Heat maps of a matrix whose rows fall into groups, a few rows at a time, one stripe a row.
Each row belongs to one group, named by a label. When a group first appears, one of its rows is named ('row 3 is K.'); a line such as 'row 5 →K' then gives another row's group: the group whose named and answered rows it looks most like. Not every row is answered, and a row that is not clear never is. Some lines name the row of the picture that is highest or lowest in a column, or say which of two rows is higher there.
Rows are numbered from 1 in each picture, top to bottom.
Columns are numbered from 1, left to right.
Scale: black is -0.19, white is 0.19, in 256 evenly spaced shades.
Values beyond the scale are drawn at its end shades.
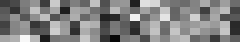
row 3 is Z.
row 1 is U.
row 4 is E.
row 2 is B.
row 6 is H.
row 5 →E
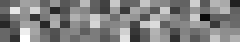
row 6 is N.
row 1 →B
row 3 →Z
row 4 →U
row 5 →N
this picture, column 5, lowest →4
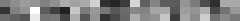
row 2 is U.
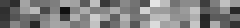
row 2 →B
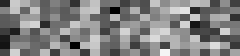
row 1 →E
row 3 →B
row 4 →H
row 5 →N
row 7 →E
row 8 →Z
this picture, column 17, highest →8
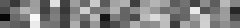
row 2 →B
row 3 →U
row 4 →U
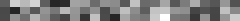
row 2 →N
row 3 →U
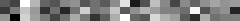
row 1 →N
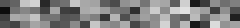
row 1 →H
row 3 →B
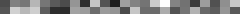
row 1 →U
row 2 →B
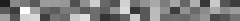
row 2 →N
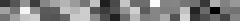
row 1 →N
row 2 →H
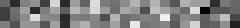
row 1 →U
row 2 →Z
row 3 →B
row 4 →B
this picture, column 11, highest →2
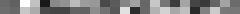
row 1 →H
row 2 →N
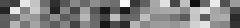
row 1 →N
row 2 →E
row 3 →B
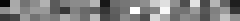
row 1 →Z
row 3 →N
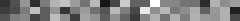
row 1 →N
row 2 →B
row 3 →E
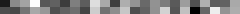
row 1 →U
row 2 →N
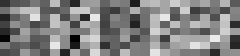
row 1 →E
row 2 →H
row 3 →U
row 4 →E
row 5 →N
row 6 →E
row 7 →E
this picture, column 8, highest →2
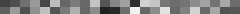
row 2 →Z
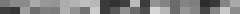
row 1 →H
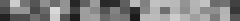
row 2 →E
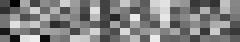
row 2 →U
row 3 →Z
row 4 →B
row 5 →Z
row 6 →H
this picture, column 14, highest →3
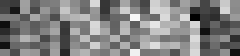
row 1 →N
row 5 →Z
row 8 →B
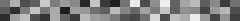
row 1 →Z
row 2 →B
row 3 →E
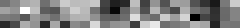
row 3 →H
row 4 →U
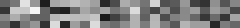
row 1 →H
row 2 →B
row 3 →H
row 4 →U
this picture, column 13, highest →1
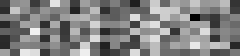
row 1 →E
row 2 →E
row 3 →H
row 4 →U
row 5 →U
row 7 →E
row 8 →H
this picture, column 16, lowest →3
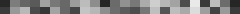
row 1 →Z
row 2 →E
